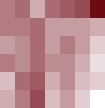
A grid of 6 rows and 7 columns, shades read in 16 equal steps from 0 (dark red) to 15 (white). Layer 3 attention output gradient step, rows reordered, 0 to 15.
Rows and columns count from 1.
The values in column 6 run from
4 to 12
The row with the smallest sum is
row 1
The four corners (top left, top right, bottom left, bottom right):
7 0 10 15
